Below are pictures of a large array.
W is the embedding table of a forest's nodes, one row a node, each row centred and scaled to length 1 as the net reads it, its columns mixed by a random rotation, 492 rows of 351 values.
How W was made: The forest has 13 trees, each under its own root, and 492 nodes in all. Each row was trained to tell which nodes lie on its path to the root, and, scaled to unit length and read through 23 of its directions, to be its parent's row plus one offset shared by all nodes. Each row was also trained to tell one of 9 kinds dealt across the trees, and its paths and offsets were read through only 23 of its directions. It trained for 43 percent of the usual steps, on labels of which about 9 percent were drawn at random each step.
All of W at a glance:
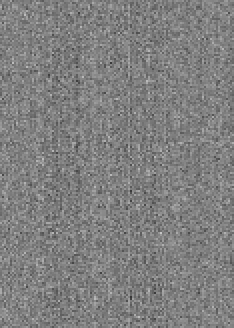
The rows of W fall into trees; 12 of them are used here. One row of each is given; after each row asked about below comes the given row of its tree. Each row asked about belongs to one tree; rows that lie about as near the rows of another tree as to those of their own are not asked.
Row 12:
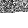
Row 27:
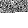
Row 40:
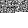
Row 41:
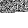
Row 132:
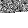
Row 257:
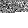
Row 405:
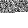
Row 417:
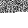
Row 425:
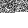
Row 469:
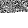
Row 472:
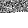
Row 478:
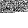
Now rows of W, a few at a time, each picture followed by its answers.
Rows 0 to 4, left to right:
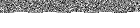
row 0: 12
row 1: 472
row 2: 257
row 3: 472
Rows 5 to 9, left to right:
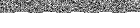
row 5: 40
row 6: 41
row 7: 40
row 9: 12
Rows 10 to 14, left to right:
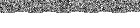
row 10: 41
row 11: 40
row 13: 41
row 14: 417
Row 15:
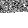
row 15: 417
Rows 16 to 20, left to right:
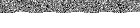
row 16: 27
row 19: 41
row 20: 257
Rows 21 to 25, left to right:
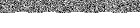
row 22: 417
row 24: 257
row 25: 405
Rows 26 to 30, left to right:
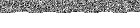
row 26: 405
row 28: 405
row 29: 257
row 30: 27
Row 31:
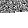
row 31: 417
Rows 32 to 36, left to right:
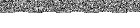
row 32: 12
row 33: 405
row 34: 417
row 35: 132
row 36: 405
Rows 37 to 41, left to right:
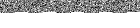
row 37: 41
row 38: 425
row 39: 27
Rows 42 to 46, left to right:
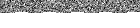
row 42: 27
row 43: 12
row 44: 132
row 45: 27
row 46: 27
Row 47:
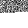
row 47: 417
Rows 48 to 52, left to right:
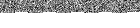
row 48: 417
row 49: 478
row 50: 417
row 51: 469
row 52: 132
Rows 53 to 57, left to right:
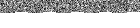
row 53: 472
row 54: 132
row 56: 132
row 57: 425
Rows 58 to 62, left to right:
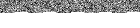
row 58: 425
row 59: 417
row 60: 40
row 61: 257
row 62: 478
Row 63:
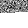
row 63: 132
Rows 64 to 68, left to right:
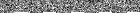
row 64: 12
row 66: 40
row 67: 425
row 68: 478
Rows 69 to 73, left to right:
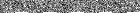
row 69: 417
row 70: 405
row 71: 257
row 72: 417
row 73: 41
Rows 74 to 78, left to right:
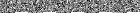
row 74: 405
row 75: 132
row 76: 472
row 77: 40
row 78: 257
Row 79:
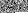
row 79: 132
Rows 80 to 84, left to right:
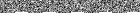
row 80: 417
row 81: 41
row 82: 40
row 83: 132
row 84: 27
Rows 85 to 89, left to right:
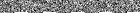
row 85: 257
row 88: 132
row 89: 40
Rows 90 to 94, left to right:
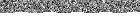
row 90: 12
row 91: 132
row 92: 27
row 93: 40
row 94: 405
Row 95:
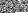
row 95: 40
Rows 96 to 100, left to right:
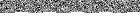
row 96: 472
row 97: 417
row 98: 12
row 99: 40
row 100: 405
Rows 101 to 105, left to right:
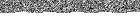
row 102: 469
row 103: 405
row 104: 257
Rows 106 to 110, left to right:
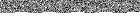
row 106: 469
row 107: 41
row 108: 132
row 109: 472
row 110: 27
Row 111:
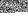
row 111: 478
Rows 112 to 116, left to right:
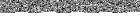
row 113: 425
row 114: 40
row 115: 40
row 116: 472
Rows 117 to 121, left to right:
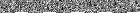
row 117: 27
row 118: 41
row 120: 425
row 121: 41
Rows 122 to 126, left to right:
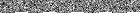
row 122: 41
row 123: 425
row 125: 132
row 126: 478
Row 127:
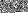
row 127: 132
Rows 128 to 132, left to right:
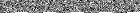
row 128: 472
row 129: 27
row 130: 40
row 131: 478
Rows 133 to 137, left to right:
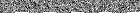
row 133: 472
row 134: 257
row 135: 40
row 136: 27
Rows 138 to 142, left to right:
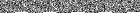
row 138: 132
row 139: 132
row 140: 27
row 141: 257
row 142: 27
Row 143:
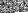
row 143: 41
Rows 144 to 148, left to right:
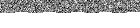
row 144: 472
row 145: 27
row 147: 40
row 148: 478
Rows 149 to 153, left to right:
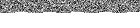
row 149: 40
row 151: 40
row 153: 27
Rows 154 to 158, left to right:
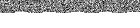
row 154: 40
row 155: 41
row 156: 132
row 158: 472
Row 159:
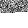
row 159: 27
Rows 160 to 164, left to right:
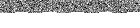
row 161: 425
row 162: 41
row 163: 132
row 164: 405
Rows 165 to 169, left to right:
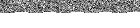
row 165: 12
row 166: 132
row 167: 41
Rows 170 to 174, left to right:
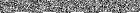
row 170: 41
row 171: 12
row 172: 417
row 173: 27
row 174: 41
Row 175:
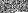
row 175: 417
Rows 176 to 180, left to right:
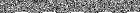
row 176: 12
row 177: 425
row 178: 478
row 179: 405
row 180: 132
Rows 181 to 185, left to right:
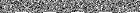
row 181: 40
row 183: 132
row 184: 41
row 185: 472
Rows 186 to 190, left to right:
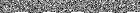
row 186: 41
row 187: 27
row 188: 132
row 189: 41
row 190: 40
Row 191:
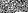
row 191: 27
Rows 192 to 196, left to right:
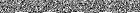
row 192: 27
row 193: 27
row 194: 405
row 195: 132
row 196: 405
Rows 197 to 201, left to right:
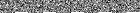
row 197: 472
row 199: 405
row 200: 27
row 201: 12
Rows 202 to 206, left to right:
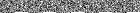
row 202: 41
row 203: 27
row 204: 417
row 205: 40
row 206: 257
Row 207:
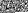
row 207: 132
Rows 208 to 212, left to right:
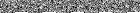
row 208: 27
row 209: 41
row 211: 478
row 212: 472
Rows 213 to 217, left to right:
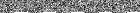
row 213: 41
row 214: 417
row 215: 12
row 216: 405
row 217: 478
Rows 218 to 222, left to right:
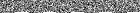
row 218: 425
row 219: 27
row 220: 40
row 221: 41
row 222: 27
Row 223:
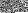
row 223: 257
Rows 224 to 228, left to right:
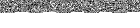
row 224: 41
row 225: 257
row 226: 41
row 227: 405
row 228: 472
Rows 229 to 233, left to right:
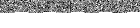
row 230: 132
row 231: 257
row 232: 41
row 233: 27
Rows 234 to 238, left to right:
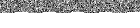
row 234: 472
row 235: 405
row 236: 405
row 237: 405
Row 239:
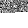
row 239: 472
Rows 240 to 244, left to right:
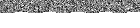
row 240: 27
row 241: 132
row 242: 40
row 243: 132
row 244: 405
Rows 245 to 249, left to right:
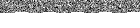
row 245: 478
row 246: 405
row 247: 40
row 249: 132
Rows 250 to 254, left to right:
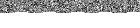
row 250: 41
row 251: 12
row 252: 12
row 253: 41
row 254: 27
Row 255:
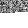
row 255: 40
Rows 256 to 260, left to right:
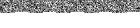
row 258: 40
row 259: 41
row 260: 12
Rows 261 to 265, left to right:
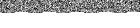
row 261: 40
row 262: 41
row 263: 12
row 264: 478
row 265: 40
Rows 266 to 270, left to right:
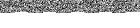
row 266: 405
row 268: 132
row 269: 12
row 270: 425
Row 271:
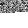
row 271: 40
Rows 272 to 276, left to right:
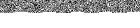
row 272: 12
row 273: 257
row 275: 132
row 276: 417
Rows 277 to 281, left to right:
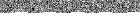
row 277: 417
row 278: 472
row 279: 405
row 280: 40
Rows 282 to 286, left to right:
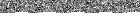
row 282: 132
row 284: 132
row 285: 41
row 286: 472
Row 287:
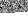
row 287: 41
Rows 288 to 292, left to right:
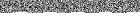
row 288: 405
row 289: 27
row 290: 257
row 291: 405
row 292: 472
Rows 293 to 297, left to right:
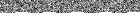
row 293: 472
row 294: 40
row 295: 12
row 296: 132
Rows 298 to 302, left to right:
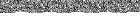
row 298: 478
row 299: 132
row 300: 27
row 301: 132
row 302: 469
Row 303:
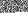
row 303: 417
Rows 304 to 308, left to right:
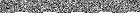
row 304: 257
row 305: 405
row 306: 27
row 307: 41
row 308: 27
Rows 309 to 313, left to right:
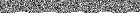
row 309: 27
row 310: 425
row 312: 12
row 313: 27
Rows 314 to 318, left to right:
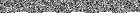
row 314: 472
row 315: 40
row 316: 257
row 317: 417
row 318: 417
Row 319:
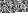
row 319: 40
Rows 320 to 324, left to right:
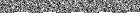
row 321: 132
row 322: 478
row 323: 417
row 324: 41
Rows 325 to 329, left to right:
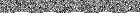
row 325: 40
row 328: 27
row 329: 41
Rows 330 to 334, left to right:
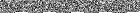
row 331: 405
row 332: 132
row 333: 12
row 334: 41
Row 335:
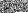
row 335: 405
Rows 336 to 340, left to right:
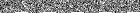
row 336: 257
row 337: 472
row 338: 472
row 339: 12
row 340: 40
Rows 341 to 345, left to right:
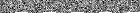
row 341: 40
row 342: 132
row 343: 132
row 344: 132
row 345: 478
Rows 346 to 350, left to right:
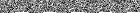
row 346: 132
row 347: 27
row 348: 257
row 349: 41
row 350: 12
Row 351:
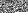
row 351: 41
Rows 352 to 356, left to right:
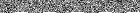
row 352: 257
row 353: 472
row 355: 40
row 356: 425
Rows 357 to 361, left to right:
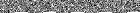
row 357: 405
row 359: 40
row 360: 425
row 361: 405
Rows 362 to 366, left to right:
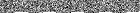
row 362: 12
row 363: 405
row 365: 12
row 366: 41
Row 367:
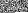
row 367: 405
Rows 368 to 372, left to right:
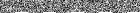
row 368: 405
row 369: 405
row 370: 417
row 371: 425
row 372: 27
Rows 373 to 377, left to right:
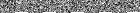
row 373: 12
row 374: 41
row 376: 27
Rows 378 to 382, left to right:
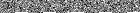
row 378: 257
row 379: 132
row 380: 417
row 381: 469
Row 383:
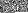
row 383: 41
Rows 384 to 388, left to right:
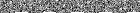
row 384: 417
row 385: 405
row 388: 405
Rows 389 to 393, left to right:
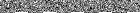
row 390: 478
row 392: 27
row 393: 478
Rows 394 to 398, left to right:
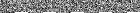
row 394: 405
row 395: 478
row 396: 40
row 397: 41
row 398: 478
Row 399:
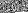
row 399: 132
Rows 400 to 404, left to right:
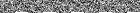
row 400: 405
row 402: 40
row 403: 12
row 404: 40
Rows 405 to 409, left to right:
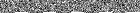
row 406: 132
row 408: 132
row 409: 425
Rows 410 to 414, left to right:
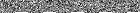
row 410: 12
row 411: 27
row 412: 425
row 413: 27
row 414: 41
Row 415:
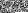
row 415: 405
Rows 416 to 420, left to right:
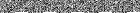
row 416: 132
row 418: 40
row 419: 257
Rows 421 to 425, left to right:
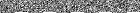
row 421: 27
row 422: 469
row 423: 27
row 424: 12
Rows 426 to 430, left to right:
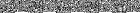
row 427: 257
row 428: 478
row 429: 257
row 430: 12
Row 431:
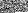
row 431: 417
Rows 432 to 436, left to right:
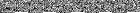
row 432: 478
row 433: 472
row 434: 27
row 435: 40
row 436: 40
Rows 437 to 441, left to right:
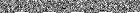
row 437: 27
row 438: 405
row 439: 257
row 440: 41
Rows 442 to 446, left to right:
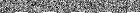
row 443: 12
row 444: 41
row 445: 257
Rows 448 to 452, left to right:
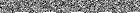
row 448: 40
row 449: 469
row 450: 12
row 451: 425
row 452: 132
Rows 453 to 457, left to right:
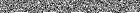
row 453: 469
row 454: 417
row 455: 40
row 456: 40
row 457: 40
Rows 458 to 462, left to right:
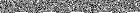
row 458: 405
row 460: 41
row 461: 41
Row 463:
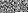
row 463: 405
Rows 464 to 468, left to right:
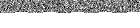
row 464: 27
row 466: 40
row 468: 27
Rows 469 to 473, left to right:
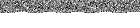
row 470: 132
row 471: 132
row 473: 472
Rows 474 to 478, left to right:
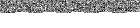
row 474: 405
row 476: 405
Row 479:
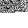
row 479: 257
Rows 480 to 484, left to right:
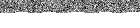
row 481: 12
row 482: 417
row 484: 472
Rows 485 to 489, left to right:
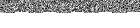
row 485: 41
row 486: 469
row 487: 41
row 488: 12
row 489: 469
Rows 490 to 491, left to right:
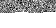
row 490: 132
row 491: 27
